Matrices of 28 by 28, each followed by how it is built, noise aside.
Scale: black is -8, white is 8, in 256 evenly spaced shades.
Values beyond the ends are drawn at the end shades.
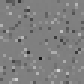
sparse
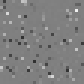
sparse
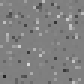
sparse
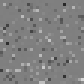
sparse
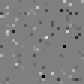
sparse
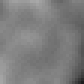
smooth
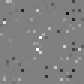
sparse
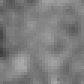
smooth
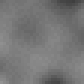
smooth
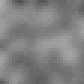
smooth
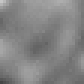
smooth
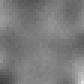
smooth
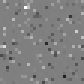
sparse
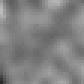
smooth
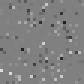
sparse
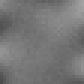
smooth
